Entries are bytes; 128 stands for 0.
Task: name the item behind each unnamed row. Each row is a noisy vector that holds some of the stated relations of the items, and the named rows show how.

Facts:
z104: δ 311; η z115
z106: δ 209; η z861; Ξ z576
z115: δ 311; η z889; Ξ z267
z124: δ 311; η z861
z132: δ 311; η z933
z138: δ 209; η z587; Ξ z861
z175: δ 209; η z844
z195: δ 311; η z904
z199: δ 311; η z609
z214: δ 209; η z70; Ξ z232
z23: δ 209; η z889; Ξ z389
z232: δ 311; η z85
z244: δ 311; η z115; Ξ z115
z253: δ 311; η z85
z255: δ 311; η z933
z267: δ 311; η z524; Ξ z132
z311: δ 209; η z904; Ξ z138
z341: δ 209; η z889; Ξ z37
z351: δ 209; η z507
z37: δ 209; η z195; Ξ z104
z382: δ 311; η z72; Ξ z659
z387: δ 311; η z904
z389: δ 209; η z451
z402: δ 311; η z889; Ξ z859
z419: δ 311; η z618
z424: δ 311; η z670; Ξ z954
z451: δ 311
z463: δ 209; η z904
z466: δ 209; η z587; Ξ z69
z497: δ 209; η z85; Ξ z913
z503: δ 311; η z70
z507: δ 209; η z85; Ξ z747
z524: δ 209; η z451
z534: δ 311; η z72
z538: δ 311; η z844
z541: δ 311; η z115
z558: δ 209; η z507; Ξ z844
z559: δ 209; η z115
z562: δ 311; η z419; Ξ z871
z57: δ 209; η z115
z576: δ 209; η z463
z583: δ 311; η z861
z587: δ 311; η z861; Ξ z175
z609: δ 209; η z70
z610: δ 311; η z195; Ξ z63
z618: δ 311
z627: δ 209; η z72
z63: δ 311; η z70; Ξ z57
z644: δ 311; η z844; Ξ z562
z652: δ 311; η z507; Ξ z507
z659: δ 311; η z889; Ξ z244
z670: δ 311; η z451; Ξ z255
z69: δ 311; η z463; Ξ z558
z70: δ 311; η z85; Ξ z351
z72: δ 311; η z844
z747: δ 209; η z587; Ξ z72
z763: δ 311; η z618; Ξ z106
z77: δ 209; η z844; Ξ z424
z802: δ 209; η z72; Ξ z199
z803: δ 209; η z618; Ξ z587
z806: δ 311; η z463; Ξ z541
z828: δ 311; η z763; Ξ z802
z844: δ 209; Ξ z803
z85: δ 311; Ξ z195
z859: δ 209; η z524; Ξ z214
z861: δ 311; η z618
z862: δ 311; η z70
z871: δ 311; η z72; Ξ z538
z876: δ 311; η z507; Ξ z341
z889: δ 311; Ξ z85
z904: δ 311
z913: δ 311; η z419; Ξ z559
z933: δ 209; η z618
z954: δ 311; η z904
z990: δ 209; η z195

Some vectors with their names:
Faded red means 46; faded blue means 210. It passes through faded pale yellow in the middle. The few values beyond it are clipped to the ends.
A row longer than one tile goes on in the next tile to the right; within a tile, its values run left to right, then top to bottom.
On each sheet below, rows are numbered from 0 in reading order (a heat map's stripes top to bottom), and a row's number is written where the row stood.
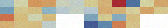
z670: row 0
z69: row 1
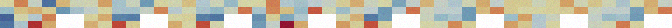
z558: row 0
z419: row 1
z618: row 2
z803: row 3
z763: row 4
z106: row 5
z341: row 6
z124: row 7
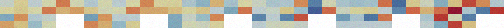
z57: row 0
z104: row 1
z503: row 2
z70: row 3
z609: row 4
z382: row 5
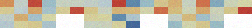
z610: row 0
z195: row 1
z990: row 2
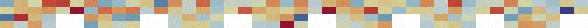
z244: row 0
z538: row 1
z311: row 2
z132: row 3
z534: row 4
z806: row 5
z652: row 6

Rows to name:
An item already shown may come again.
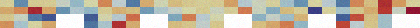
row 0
z72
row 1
z558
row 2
z23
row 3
z507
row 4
z115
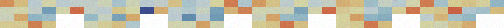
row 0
z828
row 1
z85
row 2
z138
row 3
z828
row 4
z913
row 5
z77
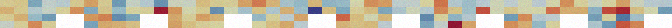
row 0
z255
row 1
z562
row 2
z859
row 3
z876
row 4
z670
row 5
z803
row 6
z104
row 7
z844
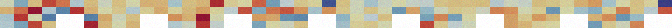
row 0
z382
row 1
z402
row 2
z267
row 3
z871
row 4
z253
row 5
z889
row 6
z859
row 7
z644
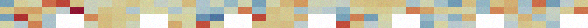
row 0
z659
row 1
z424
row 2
z618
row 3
z524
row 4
z889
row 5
z199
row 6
z37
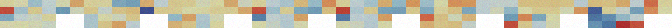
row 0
z232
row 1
z351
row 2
z341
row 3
z214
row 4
z214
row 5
z670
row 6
z889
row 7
z466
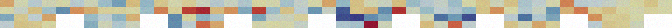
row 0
z497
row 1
z199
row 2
z175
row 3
z232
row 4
z587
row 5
z861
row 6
z747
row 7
z389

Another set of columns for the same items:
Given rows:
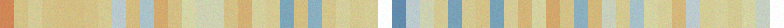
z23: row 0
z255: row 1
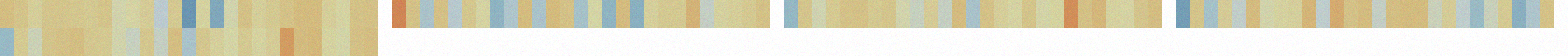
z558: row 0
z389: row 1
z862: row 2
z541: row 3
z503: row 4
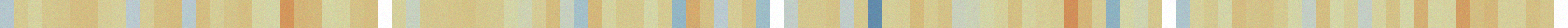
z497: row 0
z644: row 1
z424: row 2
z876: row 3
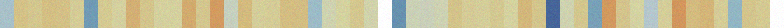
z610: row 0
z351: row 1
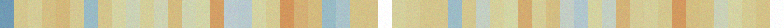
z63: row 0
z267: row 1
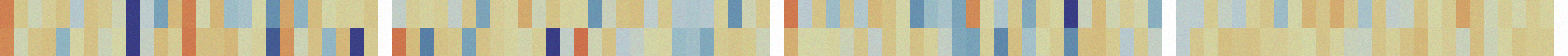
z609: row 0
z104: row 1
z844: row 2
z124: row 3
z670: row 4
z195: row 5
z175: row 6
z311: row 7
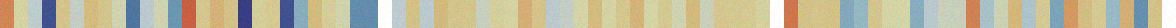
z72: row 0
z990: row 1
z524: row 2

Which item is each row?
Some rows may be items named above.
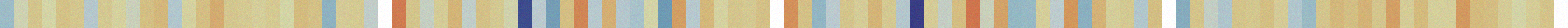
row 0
z77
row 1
z85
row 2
z507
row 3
z652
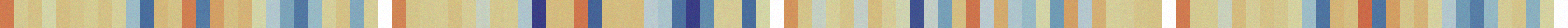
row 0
z889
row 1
z115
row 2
z85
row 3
z889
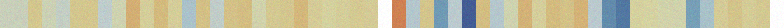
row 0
z913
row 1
z587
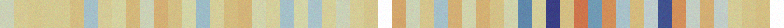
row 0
z244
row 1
z70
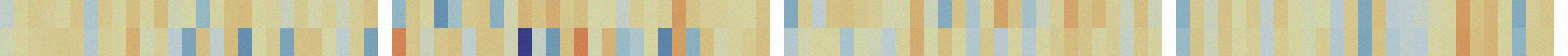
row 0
z341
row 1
z747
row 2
z199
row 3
z232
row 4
z538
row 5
z609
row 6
z132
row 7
z232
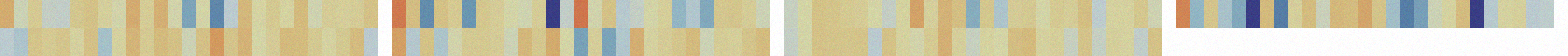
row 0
z803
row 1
z195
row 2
z562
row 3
z861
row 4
z828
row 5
z466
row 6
z402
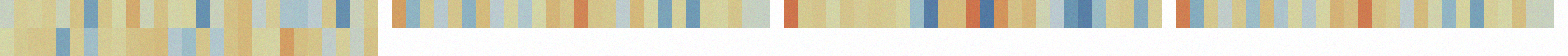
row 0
z104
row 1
z763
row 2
z889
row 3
z763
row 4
z859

